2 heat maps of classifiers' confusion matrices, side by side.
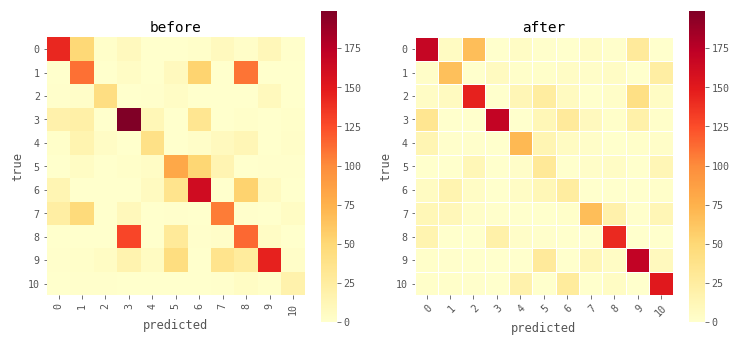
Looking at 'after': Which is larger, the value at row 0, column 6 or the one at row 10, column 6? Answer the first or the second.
the second
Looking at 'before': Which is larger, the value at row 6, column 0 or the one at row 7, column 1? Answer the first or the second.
the second
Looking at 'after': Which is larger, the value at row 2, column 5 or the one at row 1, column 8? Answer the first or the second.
the first
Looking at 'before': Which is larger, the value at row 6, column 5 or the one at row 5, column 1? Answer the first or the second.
the first
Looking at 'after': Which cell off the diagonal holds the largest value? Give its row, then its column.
0, 2
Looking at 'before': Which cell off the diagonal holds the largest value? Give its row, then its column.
8, 3
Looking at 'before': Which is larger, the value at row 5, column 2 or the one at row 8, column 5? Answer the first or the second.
the second
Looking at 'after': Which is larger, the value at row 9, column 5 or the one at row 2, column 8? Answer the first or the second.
the first
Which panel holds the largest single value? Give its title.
before
